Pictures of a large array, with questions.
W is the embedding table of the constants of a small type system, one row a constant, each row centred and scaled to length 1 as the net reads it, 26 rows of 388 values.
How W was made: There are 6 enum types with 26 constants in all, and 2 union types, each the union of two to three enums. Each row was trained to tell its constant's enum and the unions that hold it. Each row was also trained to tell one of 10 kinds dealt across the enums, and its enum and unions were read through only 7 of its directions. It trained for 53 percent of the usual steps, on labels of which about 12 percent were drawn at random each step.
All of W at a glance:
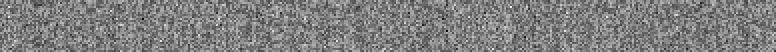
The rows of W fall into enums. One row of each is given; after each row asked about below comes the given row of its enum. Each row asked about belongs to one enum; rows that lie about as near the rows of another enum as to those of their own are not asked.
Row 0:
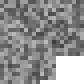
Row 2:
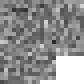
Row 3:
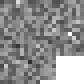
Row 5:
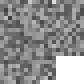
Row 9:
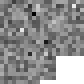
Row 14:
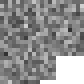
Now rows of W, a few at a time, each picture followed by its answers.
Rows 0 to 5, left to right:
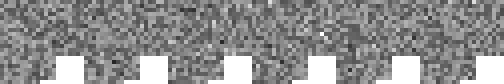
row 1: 0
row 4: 5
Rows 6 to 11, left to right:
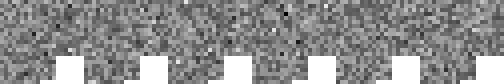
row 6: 5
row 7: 14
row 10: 3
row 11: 14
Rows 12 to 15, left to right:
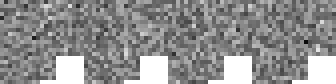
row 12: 0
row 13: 9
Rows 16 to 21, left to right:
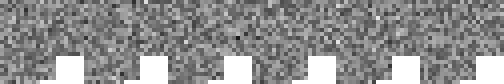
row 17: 14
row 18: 2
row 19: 3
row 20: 14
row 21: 0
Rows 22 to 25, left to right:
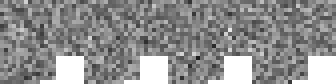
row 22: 2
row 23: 3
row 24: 5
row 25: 3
